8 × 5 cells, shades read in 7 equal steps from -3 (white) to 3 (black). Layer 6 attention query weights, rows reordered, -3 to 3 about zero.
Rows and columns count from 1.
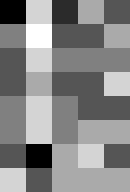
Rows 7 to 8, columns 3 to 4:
-1 -2 / -1 -1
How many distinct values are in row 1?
5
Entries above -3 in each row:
5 4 5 5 5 5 5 5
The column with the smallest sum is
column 2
